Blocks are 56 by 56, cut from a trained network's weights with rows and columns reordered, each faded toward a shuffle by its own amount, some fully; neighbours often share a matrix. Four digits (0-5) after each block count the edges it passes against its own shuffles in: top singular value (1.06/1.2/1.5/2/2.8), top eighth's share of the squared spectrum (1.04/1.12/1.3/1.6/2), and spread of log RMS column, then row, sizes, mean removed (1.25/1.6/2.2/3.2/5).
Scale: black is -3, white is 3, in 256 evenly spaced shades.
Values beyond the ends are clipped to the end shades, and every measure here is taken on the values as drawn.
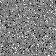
1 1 0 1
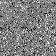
2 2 0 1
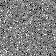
1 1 0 0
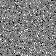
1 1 0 0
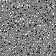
0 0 0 0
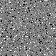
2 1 0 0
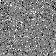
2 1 0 0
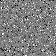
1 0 0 0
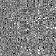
3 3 2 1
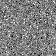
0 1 0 0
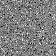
0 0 0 0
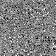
2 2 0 1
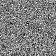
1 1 0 0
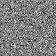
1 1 0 1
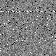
2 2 0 1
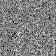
1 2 1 1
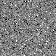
0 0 0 0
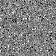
1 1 0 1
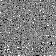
2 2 0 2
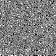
2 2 0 1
